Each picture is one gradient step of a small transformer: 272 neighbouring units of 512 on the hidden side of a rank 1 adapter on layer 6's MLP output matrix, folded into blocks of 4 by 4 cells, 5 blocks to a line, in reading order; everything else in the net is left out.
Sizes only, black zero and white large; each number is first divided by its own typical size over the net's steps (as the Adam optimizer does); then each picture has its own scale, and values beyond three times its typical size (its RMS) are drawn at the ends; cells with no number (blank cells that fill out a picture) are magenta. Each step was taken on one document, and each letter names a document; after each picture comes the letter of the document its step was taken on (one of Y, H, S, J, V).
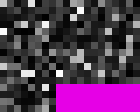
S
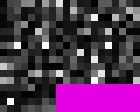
S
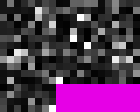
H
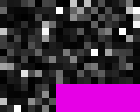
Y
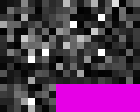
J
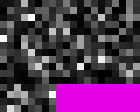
J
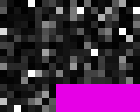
Y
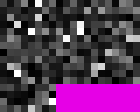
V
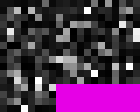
V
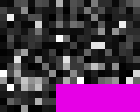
V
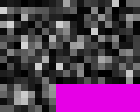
J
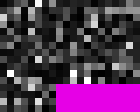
V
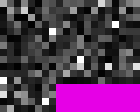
J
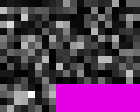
J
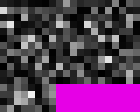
J
